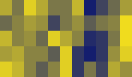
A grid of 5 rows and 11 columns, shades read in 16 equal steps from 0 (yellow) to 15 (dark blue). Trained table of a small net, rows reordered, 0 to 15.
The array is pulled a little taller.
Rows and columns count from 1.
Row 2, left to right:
9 7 5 6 12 8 6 10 8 7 0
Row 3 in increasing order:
0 1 3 4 6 7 7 8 9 13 14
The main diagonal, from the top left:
4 7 6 7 7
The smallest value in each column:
1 3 1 4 1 1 3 8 8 4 0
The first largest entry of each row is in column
8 5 8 8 7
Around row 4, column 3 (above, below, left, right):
6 7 4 7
